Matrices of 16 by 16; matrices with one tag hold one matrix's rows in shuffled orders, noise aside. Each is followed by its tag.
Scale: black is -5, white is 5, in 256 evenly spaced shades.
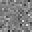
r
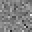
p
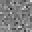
p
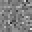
p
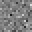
p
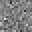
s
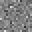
s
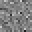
s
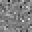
r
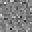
s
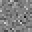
s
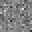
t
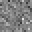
r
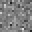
t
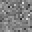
r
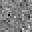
r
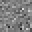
r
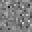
r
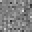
t
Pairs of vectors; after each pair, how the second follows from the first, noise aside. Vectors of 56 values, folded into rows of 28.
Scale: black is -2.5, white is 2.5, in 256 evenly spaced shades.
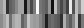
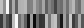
shuffled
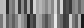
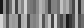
shuffled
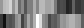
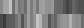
shrunk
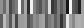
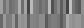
shrunk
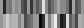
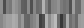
shrunk
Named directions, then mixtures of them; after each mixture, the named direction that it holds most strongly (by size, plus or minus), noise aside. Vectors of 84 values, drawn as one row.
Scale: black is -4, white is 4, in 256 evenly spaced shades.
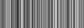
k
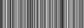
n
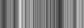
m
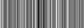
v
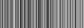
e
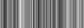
m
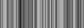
m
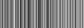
e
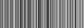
e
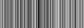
e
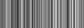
k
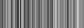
k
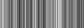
m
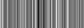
v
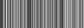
n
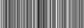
v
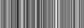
k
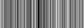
v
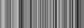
k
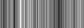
m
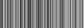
e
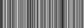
n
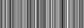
n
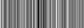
v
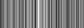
v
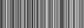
n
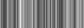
m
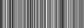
n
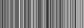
e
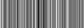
v
